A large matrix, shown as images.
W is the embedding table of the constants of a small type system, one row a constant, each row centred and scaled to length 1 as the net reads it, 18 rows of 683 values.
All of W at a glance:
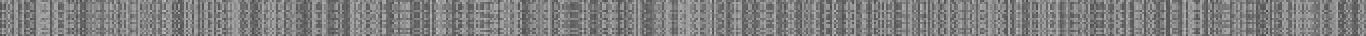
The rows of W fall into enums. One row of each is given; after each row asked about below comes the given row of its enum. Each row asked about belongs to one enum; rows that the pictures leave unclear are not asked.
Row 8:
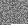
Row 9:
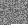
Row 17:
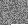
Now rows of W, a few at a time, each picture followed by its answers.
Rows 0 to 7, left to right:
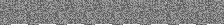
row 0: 9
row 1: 8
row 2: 17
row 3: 17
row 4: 17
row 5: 9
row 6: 17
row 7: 8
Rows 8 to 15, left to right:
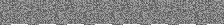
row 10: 17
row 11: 8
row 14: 9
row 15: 8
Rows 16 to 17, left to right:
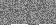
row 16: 9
